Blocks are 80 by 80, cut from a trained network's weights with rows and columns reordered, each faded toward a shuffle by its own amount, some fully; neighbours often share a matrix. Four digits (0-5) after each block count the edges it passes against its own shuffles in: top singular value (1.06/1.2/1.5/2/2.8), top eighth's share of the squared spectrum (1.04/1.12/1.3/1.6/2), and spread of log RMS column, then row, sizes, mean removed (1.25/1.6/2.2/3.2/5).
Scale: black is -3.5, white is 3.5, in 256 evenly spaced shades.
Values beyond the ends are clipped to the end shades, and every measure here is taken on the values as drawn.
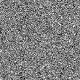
2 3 1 0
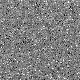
0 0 0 0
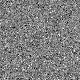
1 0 0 0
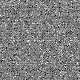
2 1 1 0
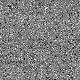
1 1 0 0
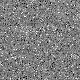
0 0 0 0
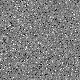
0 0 0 0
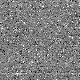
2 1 1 1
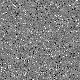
0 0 0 0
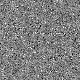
1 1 0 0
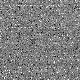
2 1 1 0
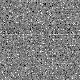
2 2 1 0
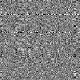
3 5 2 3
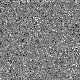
1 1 0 0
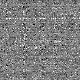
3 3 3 1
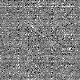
3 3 3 1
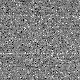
2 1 1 0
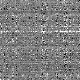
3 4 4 2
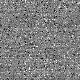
2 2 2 0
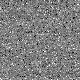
1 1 0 0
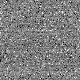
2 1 1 0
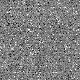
1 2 1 0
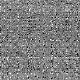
3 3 3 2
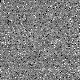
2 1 1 0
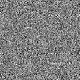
3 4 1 2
